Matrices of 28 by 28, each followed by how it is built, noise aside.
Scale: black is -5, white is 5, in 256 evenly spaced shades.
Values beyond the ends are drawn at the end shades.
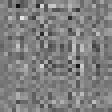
low rank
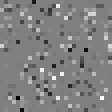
sparse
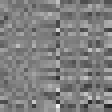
low rank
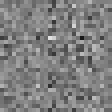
low rank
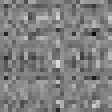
low rank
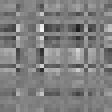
low rank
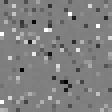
sparse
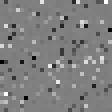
sparse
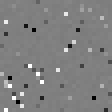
sparse
